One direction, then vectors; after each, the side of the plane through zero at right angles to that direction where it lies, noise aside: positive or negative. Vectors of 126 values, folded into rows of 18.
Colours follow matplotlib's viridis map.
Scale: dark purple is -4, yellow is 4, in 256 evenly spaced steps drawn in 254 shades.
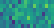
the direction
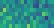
negative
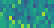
negative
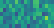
positive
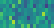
negative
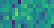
positive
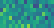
negative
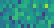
positive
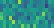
negative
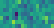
negative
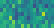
negative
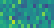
negative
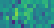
positive
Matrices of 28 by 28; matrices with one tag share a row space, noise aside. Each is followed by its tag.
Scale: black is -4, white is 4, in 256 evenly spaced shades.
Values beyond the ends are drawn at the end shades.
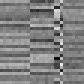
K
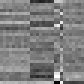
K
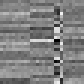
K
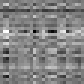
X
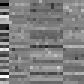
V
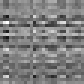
X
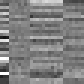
V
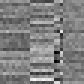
K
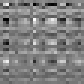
X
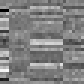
V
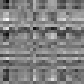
X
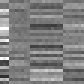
V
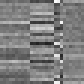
K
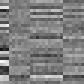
V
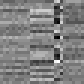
K
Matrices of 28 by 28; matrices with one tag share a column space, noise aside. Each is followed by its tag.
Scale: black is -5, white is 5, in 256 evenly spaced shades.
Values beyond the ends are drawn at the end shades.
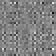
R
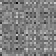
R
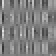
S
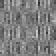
S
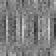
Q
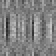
Q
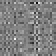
R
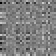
R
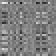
R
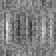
Q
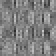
S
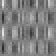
S
